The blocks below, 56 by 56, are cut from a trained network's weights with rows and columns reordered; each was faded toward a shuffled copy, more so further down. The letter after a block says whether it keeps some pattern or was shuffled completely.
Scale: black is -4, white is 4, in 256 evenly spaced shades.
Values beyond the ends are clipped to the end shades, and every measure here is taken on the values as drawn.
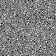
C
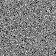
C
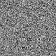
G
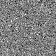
C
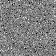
C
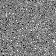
C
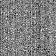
G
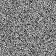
C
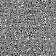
G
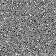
C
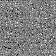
G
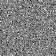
C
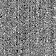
G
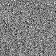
G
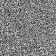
G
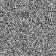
G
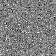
C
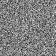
C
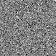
C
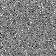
C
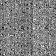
G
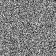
C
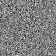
C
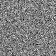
C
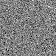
C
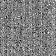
G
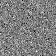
C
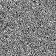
C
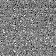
G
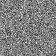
C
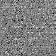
G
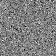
C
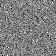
C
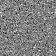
C
